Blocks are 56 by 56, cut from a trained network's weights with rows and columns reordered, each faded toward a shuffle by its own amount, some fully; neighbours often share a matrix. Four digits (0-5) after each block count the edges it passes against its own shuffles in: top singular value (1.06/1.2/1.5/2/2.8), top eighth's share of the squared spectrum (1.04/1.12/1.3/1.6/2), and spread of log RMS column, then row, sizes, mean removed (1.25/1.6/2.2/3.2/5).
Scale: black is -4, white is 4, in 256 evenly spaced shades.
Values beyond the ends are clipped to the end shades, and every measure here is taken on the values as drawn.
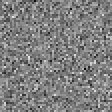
0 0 0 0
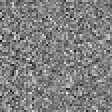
3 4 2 1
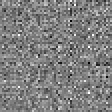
3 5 3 2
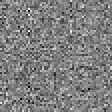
3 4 2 1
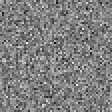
0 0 0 0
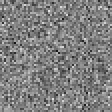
3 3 1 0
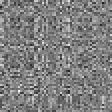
4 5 3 2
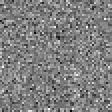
2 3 1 1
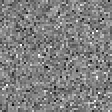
1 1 0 0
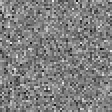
0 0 0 0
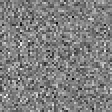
3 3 1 1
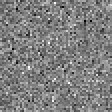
0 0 0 0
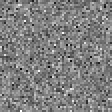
0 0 0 0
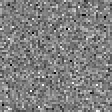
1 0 0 0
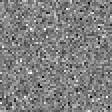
0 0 0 0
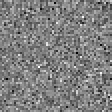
2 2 0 0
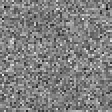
2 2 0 0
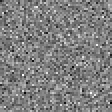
0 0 0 0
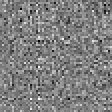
3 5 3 2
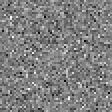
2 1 0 0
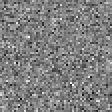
2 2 1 1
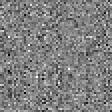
3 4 2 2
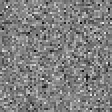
2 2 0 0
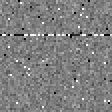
3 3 0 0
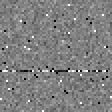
3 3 0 1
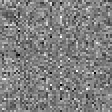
3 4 2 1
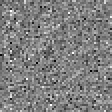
2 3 1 0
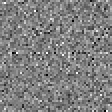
2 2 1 1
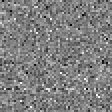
2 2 0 1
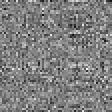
3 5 2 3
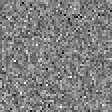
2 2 0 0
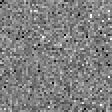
0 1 0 0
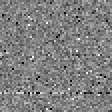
2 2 0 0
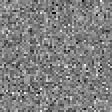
2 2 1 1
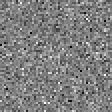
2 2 0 1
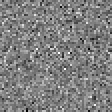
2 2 0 1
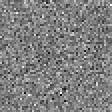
1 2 0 0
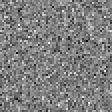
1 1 0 0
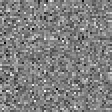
3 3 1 1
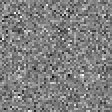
2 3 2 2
